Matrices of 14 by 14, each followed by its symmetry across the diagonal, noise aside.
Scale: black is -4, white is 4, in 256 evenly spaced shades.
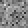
symmetric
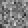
neither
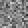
neither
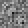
symmetric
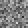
antisymmetric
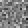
neither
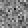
neither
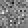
antisymmetric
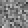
antisymmetric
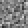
antisymmetric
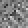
symmetric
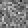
neither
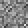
symmetric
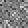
symmetric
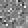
symmetric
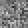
antisymmetric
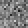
neither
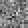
antisymmetric
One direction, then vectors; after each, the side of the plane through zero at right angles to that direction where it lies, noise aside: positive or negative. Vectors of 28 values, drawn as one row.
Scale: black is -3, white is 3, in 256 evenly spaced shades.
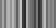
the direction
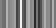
positive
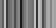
negative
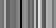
negative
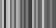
positive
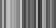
positive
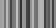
negative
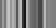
positive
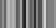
positive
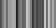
positive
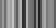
positive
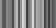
negative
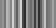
positive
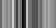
positive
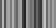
positive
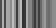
positive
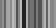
positive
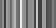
positive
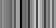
negative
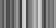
negative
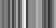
negative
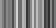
negative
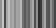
positive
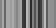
positive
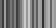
negative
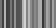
negative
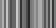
negative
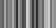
positive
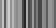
positive
